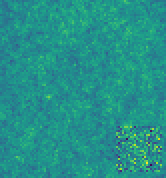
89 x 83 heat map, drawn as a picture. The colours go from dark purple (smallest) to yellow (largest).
Slope: none. Histogram: heavy tails on both sides. Average level on the scale: 50%. Mirror symmetry: none. Roughest part: bottom right. Odd patch: rougher, in the bottom right. Odd rows or columns: none.
